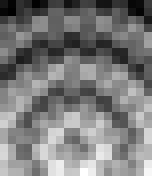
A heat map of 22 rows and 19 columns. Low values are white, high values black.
The field climbs toward the top. Concentric rings centre on the bottom middle. There are no lone odd cells. The bottom middle is the ninth with the lowest average.
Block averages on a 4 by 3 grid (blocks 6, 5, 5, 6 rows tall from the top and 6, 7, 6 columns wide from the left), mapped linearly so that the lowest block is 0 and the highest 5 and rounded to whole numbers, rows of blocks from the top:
5 5 5
4 3 4
2 3 2
1 0 1
